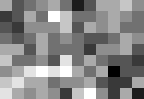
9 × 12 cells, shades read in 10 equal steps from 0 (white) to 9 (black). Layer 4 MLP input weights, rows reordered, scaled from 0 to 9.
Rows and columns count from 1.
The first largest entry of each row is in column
7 1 2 2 8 12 10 10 12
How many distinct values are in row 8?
7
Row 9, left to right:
1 3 4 3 4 7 2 0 4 7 3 8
